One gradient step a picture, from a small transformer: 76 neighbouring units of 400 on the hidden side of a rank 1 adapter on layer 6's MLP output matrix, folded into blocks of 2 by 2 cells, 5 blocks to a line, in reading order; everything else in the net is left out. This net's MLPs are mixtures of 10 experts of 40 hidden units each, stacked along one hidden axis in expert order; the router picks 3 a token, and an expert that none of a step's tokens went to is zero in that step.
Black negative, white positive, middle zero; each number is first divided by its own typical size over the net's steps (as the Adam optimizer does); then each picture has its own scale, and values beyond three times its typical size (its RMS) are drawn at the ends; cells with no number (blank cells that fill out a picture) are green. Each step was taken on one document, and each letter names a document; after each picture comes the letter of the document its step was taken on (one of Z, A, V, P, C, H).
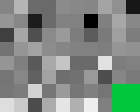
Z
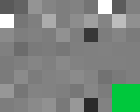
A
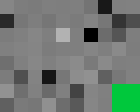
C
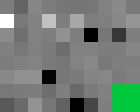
C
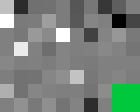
A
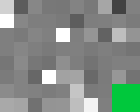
C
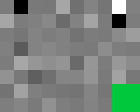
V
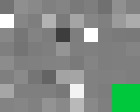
A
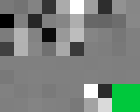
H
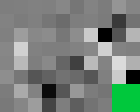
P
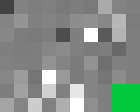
C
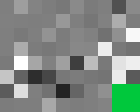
P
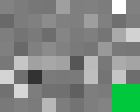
V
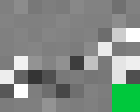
P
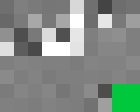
H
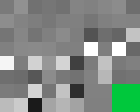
Z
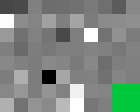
A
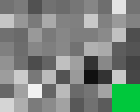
V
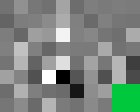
V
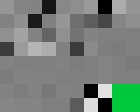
H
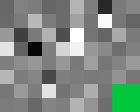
H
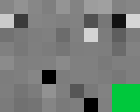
C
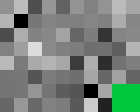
Z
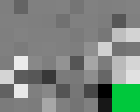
P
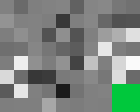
P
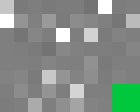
C
